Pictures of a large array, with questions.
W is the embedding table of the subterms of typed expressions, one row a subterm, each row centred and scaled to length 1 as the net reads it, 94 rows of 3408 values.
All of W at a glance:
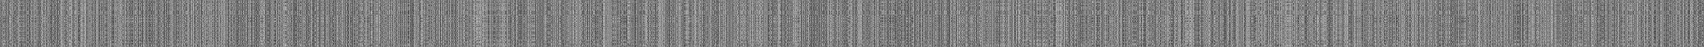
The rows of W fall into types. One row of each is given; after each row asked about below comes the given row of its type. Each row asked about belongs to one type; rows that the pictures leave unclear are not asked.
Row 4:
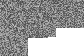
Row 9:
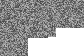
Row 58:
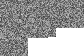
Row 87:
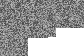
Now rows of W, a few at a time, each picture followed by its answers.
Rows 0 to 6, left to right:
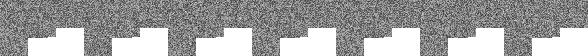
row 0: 4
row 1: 87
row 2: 87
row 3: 4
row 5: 9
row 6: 58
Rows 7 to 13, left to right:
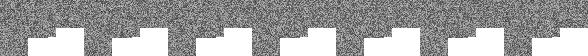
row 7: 87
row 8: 4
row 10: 9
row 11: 9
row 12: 4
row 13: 87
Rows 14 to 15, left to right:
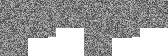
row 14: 9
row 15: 4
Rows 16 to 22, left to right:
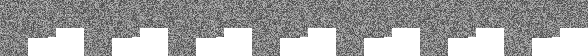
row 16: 4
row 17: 87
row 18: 87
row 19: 9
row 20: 9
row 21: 9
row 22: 4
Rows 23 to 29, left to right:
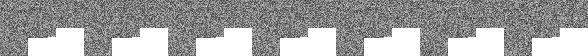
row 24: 58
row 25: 4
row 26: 4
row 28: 4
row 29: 87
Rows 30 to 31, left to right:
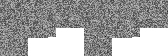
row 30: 87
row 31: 87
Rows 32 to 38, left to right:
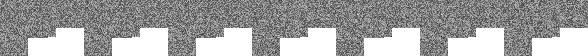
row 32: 9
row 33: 9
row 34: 58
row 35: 87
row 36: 58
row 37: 58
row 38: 87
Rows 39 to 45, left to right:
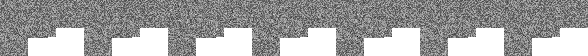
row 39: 9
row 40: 58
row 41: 58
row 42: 58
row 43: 58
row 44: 58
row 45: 9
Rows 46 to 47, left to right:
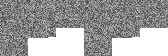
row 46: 87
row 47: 9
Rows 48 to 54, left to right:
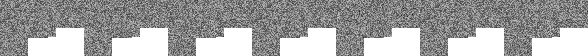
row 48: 9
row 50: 87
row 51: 9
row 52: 9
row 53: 9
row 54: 87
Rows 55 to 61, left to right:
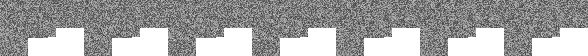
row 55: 4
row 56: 9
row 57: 58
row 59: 87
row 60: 87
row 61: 9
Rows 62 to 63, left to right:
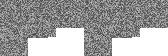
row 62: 58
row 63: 9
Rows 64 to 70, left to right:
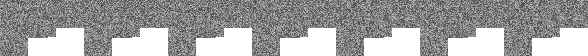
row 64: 4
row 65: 58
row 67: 9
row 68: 87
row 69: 4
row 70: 87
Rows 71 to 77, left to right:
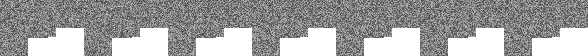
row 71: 9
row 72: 4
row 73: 58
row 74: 58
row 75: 9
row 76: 9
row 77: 9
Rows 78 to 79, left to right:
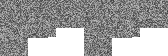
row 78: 58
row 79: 87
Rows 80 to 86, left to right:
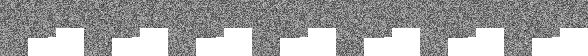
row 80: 87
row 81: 87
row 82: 4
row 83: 87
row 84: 58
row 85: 4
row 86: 4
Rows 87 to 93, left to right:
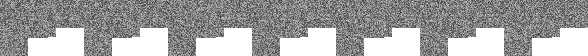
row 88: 4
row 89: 87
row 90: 87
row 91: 58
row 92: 4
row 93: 58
